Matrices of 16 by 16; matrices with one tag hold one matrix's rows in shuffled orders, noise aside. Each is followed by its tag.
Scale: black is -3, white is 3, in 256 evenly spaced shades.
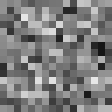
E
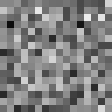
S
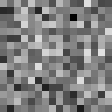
S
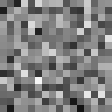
S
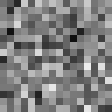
S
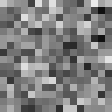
E
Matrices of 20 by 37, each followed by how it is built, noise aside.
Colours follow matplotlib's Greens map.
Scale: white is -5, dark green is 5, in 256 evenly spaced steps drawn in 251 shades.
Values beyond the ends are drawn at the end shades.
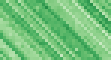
Toeplitz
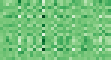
low rank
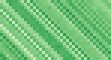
Toeplitz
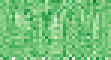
low rank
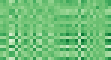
low rank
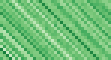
Toeplitz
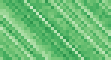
Toeplitz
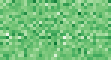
low rank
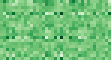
low rank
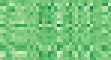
low rank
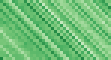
Toeplitz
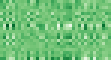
low rank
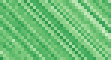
Toeplitz
